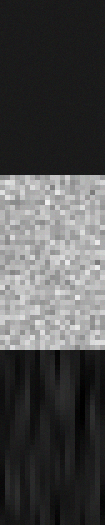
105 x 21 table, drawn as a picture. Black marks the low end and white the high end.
It is made of 3 by 1 panels. Panel 1,1: very low, flat. Panel 2,1: high, fine-grained. Panel 3,1: very low, streaked downward, faint in contrast.
